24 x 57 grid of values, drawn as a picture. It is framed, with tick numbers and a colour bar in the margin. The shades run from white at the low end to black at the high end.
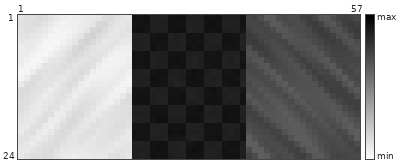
The table splits into one row of 3 panels. Panel 1,1: very low, slanting up to the right, faint in contrast. Panel 1,2: very high, checkered, faint in contrast. Panel 1,3: high, slanting down to the right, faint in contrast.
